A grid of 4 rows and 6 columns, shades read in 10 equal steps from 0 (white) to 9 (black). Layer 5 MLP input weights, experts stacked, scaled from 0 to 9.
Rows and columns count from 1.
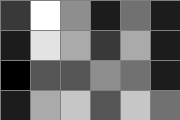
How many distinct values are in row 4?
5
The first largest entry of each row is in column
4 1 1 1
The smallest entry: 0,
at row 1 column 2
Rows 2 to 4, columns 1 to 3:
8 1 3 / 9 6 6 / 8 3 2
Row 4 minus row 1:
1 3 -2 -2 -3 -3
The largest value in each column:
9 6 6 8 5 8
